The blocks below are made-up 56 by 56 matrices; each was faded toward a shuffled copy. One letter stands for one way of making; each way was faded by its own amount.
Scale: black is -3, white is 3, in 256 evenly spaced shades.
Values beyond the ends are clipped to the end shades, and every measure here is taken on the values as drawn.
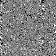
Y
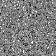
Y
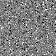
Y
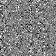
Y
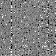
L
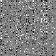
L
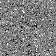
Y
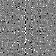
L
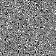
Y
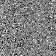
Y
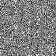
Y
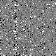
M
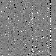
L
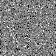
Y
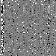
L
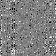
L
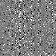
L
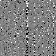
L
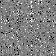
M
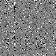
M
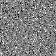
Y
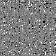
M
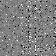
M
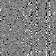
L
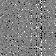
L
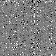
M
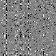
L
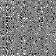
L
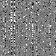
L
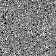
Y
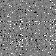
M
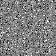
Y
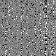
L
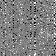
L
